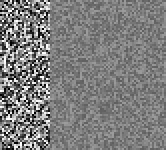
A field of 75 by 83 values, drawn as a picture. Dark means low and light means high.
No overall slope runs across the table. There are no regular stripes. The halves do not mirror each other. Overall the values sit about 50% of the way up the scale. The right part is calmer, past a seam about 30% of the way across.
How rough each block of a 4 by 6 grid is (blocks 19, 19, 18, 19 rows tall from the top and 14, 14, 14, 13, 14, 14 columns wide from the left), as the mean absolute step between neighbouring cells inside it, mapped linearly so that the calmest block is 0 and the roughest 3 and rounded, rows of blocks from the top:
3 2 0 0 0 0 / 3 2 0 0 0 0 / 3 2 0 0 0 0 / 3 2 0 0 0 0
